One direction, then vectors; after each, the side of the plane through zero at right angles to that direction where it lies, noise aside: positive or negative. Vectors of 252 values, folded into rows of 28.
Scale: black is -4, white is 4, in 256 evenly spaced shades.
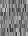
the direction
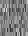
positive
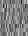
positive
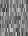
negative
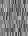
positive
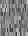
positive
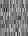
negative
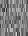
negative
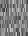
negative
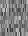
positive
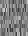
positive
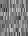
negative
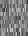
negative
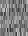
positive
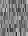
positive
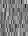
positive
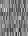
positive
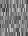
negative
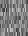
negative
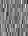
negative
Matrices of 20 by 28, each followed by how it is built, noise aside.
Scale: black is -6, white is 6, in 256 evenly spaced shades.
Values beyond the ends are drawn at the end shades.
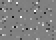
sparse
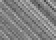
Toeplitz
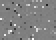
sparse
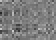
low rank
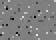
sparse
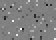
sparse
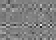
low rank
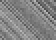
Toeplitz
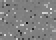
sparse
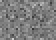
low rank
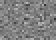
low rank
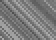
Toeplitz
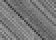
Toeplitz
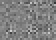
low rank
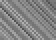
Toeplitz
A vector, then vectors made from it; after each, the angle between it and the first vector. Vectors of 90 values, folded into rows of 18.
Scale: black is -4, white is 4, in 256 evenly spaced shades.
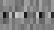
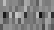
nearly parallel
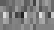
nearly opposite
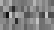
partly aligned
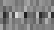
nearly parallel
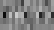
nearly parallel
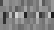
nearly parallel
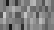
partly opposed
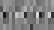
nearly parallel
